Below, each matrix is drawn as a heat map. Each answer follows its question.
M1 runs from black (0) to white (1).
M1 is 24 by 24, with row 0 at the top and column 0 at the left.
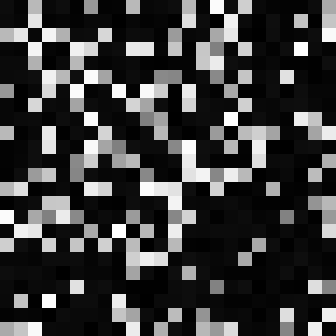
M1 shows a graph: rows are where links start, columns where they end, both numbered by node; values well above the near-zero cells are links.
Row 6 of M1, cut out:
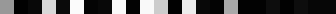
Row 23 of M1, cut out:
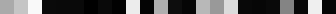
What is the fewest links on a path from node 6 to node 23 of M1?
2
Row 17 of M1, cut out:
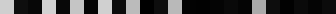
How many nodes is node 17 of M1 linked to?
7
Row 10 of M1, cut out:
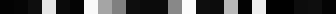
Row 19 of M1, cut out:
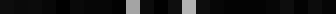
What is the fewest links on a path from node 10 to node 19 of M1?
2
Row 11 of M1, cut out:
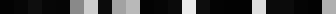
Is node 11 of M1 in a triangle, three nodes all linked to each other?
yes
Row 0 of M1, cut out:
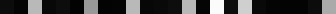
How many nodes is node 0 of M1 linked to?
7
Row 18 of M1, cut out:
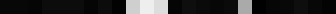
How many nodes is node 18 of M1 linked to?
4
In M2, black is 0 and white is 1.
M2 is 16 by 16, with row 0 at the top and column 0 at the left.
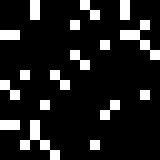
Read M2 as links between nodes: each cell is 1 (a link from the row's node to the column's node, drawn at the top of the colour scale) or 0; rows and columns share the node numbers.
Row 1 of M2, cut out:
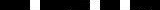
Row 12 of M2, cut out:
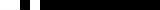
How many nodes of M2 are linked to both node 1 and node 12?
1
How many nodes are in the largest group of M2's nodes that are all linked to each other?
3
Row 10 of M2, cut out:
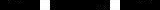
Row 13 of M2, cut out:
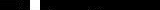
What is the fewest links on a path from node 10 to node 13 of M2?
6
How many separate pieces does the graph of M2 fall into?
1
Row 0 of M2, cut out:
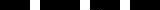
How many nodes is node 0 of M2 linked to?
3
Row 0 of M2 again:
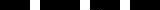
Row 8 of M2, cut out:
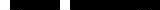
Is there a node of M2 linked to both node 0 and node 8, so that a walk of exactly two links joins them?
no
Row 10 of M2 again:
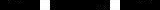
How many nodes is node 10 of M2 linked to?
2
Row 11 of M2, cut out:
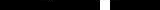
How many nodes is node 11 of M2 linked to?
1
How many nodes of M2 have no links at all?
0
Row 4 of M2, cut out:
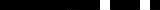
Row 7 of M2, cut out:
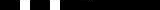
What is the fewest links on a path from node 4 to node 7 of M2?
3
